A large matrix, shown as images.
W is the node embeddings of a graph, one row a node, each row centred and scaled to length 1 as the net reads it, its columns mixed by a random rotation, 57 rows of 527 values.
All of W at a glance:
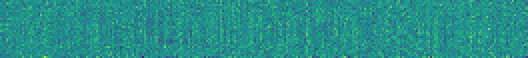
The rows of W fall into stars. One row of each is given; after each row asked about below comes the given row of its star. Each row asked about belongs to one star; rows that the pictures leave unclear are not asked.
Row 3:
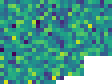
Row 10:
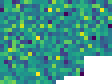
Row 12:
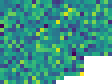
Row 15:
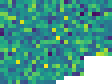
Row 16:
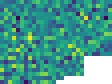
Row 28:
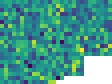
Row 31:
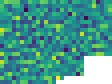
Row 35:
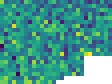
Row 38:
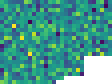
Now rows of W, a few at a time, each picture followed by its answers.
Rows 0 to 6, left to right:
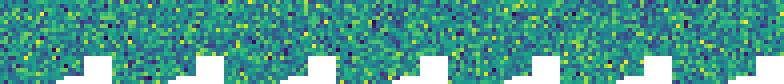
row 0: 31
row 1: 3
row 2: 10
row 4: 10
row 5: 35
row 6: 31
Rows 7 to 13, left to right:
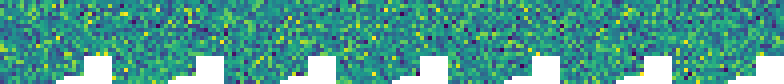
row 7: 15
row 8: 12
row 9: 15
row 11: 16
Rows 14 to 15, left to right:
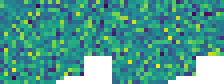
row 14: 38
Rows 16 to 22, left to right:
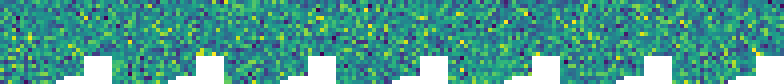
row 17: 35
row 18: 3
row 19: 10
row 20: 12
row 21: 16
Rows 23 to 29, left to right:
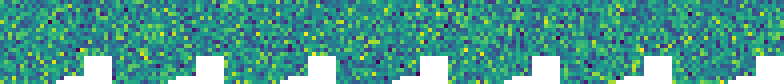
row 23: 35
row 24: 38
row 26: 10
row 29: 35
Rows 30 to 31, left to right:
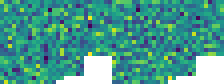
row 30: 35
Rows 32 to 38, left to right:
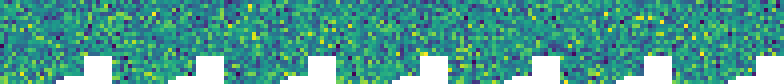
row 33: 31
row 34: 16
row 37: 3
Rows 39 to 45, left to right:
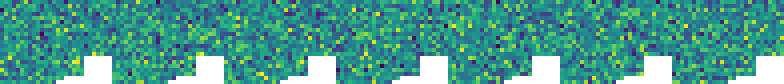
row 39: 28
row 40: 35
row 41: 28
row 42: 38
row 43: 28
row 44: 12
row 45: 38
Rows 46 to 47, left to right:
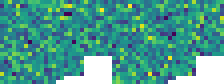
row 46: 10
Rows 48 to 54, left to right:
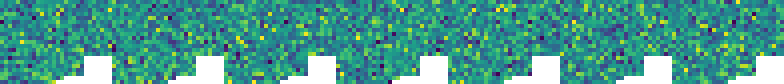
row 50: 3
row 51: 38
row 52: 10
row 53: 16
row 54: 12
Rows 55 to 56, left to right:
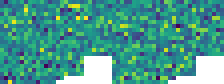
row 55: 16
